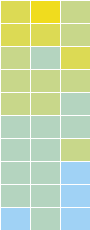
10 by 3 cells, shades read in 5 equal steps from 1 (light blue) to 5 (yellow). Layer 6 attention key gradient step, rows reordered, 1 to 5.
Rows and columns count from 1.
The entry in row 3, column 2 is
2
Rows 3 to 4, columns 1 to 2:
3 2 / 3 3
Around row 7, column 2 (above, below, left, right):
2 2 2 3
